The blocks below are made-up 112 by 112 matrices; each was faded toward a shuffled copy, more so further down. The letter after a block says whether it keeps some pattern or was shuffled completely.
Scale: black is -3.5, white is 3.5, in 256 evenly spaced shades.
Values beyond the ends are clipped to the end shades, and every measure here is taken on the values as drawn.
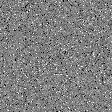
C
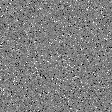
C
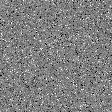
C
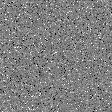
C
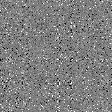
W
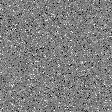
C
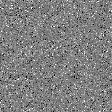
W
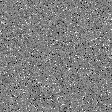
C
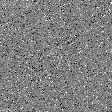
C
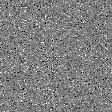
W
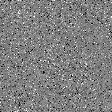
W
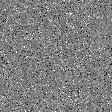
C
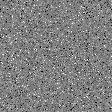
C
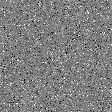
C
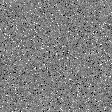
C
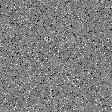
C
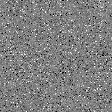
W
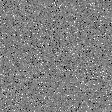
C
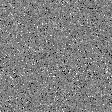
C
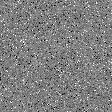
C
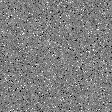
C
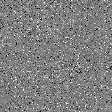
W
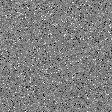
C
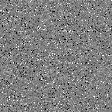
W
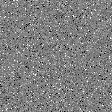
W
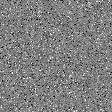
C
